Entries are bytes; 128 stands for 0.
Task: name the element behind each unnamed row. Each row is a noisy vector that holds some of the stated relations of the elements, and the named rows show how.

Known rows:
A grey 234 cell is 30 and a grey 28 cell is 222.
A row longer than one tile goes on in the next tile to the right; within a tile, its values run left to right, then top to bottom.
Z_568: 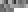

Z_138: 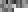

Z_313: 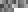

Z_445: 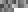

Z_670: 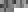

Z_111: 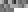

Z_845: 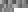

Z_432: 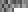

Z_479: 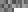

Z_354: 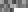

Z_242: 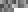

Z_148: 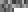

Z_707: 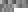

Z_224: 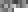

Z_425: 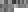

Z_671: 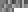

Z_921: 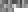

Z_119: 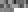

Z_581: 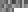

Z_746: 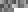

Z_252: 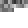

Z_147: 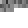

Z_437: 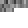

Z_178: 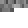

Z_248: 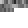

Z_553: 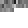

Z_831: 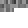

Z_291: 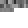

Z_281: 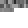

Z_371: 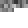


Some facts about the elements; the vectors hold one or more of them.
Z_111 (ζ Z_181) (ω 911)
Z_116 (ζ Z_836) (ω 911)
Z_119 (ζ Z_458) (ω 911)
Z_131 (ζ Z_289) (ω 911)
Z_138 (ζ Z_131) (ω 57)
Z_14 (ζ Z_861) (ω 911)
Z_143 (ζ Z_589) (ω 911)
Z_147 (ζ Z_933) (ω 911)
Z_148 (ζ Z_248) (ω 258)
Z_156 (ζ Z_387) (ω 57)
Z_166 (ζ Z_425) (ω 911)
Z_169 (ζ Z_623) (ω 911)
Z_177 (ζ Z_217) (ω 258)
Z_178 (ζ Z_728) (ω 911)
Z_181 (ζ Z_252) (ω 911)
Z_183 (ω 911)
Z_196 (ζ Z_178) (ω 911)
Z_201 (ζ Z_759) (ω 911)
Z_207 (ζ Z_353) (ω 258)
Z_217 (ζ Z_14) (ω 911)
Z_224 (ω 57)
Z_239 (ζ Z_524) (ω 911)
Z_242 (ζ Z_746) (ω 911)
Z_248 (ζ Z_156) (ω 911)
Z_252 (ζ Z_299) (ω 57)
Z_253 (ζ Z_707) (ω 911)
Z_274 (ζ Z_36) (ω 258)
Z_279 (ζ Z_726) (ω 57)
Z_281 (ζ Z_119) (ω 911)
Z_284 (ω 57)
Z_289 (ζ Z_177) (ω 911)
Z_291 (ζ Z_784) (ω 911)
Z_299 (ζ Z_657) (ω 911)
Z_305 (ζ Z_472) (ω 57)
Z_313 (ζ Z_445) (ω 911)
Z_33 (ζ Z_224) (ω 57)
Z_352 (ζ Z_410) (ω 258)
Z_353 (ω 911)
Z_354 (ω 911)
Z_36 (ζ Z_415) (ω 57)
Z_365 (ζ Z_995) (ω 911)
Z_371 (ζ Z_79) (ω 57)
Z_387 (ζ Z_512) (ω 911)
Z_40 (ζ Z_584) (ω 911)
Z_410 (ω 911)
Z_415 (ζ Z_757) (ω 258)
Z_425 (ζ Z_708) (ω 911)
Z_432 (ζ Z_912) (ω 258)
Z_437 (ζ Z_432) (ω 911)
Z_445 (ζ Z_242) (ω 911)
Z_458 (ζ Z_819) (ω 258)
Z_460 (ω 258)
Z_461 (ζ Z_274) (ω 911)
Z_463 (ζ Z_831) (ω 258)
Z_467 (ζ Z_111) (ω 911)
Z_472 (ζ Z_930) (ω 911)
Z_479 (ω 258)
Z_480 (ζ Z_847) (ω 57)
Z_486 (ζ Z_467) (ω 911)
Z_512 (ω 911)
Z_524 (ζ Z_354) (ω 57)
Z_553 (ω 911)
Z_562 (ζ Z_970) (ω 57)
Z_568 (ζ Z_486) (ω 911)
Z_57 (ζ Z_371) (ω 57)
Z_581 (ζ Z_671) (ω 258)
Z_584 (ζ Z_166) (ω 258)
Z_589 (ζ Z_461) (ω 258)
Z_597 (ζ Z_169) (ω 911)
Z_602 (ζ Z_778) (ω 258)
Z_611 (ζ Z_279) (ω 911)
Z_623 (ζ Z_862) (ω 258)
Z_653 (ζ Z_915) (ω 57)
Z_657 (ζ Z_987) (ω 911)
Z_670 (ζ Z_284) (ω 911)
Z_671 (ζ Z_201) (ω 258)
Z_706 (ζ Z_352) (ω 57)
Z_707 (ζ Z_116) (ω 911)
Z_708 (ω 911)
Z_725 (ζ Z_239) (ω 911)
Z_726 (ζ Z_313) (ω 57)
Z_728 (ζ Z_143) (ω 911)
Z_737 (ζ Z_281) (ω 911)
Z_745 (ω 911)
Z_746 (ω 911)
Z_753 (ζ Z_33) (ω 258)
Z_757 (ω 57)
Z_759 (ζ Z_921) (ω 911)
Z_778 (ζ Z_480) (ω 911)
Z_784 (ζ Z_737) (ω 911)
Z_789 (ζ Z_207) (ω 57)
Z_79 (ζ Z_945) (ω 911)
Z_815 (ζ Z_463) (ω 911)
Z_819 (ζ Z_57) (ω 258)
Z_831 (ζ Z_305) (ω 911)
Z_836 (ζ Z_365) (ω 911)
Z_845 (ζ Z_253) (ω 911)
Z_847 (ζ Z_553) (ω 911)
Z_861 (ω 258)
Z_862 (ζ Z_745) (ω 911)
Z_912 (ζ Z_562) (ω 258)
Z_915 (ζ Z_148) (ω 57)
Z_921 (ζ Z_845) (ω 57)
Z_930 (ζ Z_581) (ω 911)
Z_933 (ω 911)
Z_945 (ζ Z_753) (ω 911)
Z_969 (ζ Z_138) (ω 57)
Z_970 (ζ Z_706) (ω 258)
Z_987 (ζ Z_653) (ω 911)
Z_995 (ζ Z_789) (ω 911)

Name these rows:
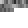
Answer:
Z_387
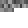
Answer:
Z_819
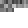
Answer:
Z_36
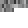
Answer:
Z_410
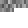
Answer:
Z_207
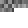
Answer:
Z_415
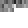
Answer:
Z_480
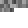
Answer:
Z_239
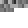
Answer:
Z_181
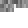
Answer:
Z_789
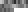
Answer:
Z_512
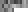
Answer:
Z_562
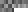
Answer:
Z_274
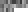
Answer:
Z_305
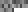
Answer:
Z_753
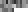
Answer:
Z_969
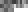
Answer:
Z_284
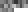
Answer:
Z_57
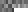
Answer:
Z_589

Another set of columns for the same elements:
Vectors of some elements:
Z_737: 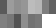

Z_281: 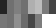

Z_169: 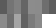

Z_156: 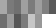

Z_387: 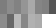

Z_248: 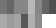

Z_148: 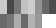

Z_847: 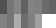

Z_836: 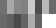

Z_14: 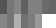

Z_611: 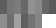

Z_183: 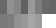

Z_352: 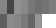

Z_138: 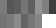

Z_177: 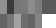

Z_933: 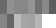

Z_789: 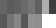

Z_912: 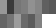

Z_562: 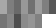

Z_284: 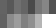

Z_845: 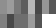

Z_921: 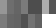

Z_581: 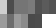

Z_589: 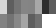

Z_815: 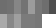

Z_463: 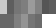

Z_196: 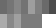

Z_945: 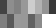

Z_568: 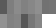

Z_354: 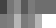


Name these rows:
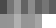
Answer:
Z_410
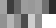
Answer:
Z_653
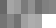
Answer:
Z_353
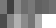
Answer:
Z_861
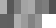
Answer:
Z_623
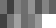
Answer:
Z_207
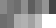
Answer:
Z_757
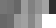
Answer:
Z_33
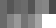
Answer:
Z_524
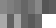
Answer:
Z_831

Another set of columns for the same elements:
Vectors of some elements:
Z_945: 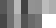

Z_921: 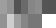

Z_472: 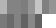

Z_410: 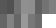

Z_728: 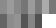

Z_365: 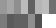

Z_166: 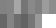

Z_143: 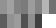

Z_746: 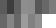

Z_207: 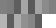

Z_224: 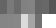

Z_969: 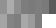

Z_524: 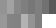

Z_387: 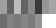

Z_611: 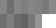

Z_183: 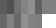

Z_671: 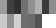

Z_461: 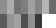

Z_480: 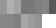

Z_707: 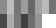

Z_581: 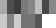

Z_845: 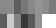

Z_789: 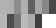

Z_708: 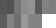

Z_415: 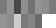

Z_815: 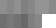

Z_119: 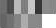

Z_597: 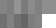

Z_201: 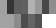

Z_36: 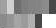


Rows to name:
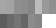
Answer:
Z_831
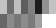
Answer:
Z_248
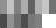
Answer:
Z_116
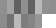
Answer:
Z_463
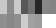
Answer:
Z_156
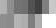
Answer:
Z_148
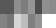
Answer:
Z_458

